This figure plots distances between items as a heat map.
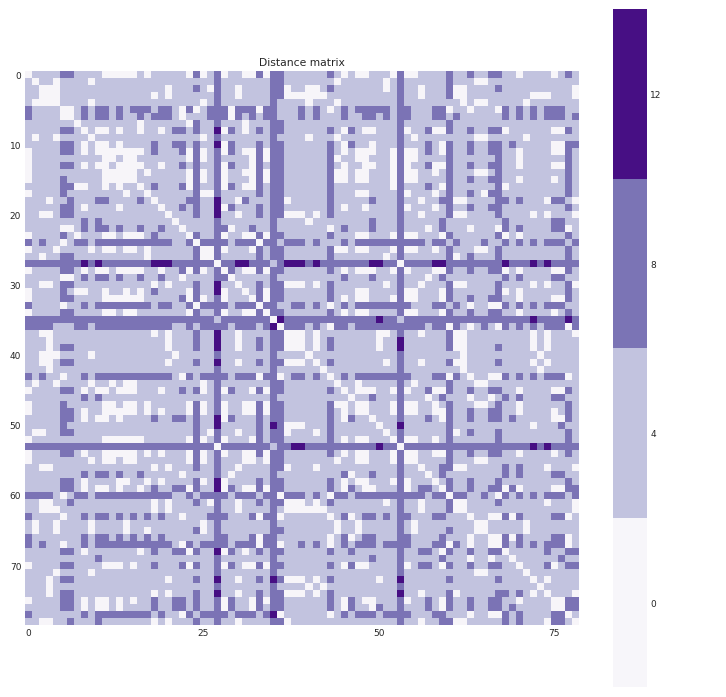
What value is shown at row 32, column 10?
4
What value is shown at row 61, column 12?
4
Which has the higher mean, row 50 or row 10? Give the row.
10
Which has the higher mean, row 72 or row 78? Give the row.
72
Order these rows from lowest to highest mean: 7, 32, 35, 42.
32, 42, 7, 35
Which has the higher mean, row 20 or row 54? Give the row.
20
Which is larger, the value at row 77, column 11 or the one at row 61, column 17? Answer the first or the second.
the first
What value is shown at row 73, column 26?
4
